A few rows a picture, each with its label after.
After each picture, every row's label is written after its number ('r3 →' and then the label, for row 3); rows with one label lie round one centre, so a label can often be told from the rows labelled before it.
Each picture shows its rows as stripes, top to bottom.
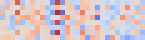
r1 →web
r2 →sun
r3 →web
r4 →sun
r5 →web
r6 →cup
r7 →web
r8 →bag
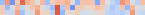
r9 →sun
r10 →web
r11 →web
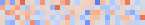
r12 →sun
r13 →web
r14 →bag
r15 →cup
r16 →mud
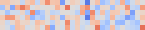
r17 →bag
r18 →sun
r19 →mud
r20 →bag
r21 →cup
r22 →cup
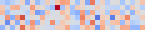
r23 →mud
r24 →web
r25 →mud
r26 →sun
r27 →mud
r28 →sun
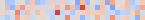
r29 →mud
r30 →sun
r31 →web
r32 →cup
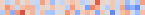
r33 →cup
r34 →bag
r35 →sun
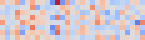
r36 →web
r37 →mud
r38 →cup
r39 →web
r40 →cup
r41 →web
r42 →web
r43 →cup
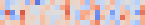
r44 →mud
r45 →cup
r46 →sun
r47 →sun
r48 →cup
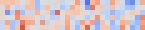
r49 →bag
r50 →bag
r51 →web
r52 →cup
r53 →sun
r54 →sun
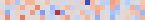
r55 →bag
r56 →cup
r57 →web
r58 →sun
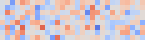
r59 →sun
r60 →mud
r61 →bag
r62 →mud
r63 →web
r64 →sun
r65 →sun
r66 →web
